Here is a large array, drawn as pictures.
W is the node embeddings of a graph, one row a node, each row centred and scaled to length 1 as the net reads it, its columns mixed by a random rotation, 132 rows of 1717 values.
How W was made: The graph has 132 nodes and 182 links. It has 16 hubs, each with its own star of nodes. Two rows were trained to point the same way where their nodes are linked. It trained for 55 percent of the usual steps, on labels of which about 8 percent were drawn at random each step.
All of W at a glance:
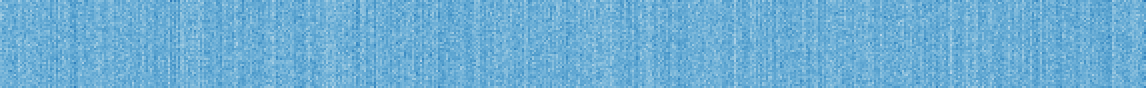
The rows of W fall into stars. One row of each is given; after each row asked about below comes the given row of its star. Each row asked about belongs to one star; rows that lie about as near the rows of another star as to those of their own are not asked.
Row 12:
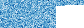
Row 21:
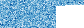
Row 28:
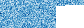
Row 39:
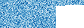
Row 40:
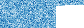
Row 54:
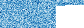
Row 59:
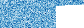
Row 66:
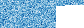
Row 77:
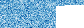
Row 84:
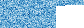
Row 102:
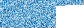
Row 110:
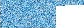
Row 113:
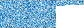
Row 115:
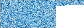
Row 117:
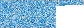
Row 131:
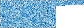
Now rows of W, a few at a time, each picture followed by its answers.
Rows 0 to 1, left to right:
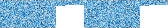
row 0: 39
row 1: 102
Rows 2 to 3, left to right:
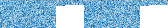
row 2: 110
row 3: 113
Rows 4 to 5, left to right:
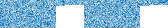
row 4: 131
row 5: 21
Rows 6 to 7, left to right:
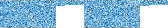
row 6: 113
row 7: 84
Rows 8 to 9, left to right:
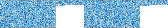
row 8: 40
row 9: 59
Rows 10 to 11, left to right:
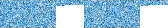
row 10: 113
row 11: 115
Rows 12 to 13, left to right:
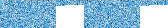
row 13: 39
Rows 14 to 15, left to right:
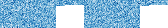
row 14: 66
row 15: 115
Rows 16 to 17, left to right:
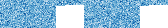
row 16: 21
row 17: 59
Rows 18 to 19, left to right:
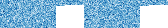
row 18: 113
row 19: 39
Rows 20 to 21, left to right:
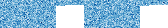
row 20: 39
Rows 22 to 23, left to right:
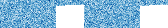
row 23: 21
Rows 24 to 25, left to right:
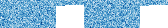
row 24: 131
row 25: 39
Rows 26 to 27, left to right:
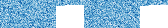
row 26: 54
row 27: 12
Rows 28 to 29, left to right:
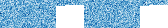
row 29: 21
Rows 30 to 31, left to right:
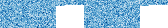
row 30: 12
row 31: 66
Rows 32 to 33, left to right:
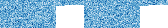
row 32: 12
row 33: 21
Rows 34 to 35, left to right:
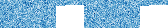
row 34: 115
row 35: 84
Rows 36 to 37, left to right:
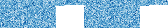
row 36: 21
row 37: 110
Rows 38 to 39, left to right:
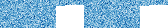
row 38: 115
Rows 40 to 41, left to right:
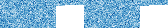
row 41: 66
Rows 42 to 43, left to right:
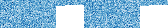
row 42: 66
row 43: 54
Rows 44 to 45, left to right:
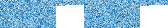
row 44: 131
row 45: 115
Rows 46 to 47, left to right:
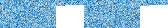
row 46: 40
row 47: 102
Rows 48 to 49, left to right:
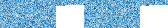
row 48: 117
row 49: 40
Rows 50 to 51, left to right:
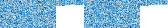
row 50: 54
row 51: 21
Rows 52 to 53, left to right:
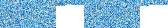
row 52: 54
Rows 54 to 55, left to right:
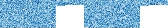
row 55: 66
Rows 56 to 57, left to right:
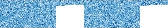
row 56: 113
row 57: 77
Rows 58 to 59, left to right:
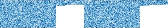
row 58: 115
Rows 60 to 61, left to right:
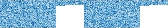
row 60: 54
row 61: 39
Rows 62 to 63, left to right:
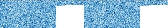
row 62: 77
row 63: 59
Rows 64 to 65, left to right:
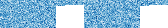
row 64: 131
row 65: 28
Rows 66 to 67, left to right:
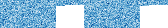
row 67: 12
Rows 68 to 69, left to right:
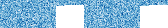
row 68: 12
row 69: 59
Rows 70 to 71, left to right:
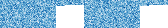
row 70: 113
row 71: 40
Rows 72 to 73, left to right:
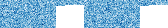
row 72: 39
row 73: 117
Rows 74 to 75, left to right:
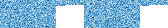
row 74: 54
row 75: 66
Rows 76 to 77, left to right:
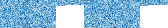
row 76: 77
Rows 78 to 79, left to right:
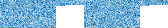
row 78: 84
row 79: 110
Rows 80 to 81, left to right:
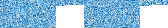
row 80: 113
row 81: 110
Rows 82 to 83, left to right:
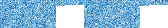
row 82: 66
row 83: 102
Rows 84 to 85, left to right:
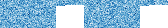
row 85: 66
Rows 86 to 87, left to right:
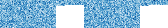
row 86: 40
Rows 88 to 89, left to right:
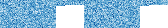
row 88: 84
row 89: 84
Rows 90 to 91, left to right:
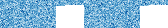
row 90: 12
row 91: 77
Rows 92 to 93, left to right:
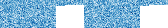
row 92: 117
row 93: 28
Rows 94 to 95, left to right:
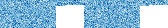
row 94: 77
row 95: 40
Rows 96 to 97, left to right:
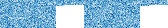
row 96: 12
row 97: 84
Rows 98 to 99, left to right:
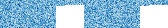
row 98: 117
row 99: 54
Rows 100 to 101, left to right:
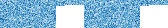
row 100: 66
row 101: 28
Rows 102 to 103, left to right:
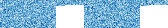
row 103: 115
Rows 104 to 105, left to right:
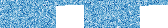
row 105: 117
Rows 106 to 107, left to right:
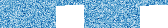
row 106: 59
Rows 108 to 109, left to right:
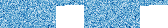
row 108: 54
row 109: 113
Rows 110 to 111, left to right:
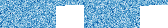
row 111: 113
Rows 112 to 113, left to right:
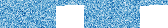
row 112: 110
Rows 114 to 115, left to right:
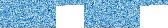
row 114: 12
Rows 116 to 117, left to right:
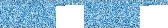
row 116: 110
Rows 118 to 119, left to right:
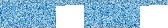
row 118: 110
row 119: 39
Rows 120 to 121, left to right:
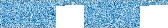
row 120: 131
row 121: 115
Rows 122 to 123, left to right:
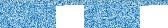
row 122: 40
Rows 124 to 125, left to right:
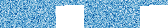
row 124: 40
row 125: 39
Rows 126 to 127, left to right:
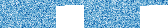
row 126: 28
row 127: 12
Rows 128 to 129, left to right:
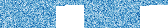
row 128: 110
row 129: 77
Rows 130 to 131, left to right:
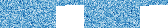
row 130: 54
